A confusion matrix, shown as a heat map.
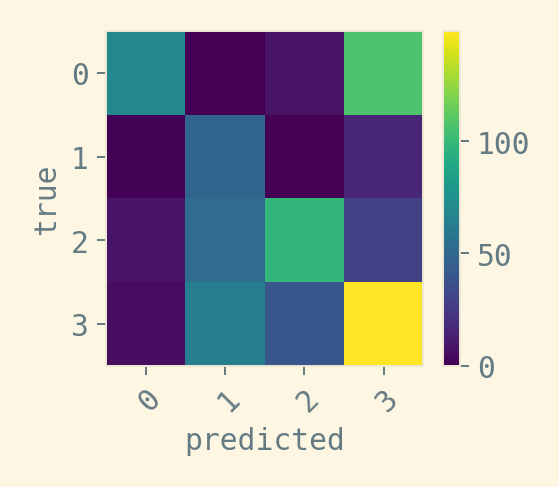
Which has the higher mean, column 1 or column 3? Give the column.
3
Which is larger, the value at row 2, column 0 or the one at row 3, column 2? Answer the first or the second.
the second
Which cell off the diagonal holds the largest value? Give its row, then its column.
0, 3
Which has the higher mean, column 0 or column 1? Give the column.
1
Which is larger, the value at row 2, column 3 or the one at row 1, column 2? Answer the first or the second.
the first
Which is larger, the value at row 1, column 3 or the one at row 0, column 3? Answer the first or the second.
the second
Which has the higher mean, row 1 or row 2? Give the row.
2
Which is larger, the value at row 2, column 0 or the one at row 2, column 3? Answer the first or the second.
the second
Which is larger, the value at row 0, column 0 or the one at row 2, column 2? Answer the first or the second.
the second
